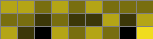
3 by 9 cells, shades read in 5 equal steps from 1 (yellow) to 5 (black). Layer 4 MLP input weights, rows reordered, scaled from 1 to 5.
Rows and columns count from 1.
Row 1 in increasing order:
2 2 2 2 3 3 3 3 3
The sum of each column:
7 9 12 7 10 8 8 12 6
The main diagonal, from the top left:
2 3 5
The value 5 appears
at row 3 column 3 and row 3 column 8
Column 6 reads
2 4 2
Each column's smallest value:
2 2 3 2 3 2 2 3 1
